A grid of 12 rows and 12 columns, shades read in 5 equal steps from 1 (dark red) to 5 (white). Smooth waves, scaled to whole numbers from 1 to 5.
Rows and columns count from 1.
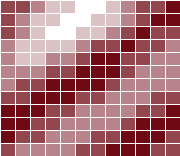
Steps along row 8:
same down same same up same up same same down same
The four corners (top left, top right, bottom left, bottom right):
2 1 2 2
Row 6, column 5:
2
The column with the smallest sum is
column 10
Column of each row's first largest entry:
6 5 4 2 2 1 1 8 6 5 4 2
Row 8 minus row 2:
0 -1 -3 -3 -4 -3 -2 -1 0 1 1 1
